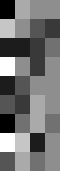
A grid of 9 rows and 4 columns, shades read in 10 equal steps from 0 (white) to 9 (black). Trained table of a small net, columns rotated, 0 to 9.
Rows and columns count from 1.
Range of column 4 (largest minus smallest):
3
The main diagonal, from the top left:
9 4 7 4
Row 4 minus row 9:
-6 1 2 0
